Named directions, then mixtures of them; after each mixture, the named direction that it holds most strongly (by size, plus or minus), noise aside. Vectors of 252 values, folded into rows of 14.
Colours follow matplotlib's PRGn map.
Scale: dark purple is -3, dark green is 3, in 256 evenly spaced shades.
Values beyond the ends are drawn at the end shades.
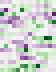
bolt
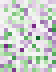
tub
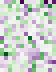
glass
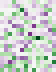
tub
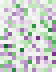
tub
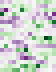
bolt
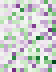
tub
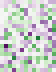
tub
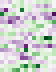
bolt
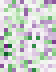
tub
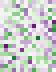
tub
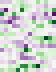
bolt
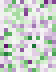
tub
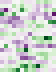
bolt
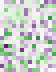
tub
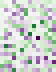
tub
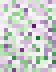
tub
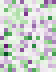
tub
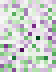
tub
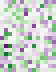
tub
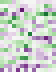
bolt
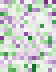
glass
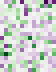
glass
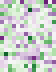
glass
